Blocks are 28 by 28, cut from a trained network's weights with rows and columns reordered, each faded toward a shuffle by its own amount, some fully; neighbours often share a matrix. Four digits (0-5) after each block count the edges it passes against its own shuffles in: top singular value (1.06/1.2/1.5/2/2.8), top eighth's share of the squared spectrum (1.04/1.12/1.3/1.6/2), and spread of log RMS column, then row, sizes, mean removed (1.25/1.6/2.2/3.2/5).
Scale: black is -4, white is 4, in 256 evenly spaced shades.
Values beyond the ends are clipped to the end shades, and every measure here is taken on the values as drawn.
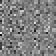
3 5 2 1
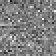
1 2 0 0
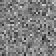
1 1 0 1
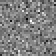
1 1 0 0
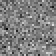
0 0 0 0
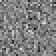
2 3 1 0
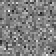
0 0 0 0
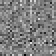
2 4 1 1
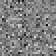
2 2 1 1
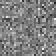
2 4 2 0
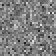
0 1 0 0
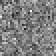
1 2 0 0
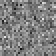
1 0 0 0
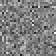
2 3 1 1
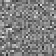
2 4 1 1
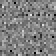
2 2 0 1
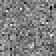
1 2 0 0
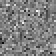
0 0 0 0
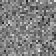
1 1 0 0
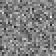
1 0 0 0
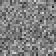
0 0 0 0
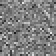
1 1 0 0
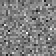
0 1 0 0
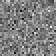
1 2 0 0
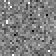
0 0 0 0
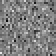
1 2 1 0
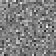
0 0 0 0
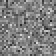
0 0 0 0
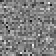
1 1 1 0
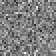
1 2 0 0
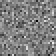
2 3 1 0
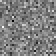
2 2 0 0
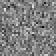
1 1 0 0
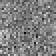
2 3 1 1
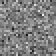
1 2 1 0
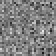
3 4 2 1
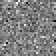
1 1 0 0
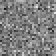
2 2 0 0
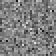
1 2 0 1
